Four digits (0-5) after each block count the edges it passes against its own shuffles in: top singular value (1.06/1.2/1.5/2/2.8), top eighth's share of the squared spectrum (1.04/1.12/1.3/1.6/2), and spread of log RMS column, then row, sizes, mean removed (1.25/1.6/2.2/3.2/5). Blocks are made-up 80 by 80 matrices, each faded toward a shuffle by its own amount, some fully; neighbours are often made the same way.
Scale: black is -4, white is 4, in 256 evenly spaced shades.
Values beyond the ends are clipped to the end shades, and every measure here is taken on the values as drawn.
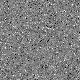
2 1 0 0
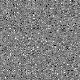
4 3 1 2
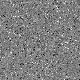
2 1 0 0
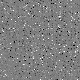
2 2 0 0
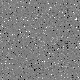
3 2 0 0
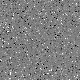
0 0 0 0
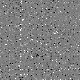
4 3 1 1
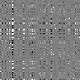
5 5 3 3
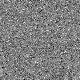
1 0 0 0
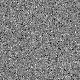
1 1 0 0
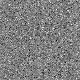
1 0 0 0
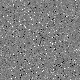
0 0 0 0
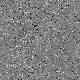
0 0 0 0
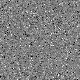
2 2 0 1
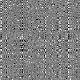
5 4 3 3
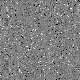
2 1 0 0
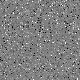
3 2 0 0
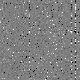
4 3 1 0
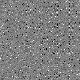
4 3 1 1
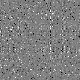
4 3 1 1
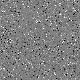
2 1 0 0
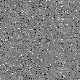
3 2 1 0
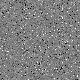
2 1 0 0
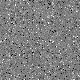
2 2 1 0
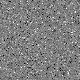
2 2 1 0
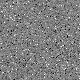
0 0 0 0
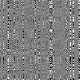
4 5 4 2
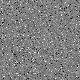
1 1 0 0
